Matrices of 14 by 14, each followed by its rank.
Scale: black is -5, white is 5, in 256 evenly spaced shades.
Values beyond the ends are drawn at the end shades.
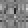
two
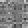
three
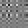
one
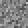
full rank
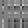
one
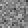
full rank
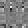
two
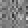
three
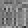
three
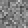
full rank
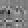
two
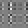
one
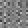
two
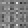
two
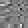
three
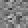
three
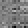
two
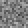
full rank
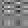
one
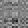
two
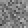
full rank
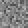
full rank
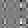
one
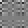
one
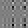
one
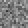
full rank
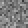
full rank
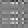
one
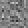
three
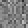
three
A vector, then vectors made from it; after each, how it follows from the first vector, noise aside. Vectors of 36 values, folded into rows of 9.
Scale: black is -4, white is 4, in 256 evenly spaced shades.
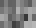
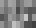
negated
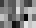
scaled up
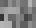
wrapped around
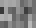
wrapped around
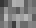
wrapped around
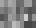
negated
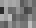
wrapped around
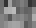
wrapped around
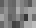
copied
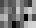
scaled up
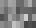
negated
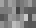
negated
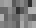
wrapped around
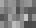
negated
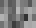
copied
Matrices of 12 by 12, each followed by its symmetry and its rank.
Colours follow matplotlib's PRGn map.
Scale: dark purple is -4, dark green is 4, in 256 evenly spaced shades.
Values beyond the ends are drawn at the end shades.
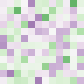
neither, full rank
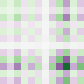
symmetric, rank one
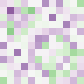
symmetric, full rank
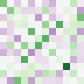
symmetric, full rank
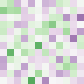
neither, full rank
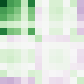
symmetric, rank two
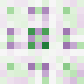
symmetric, rank two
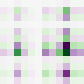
neither, rank one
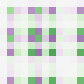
symmetric, rank one
